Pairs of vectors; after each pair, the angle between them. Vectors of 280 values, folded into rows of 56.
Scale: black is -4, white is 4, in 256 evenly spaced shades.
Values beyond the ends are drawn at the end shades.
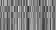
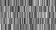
partly opposed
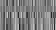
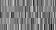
partly opposed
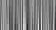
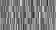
partly opposed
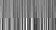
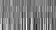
nearly parallel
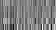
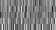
partly aligned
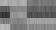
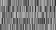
orthogonal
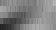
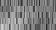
partly opposed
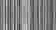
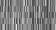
partly aligned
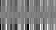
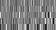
partly aligned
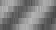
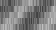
nearly opposite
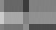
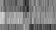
nearly parallel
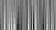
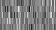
orthogonal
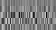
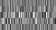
nearly opposite
